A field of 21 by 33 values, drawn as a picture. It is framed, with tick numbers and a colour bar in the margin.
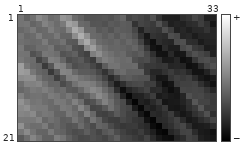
Values rise toward the left. Streaks slant down to the right. Overall the values sit about 30% of the way up the scale.
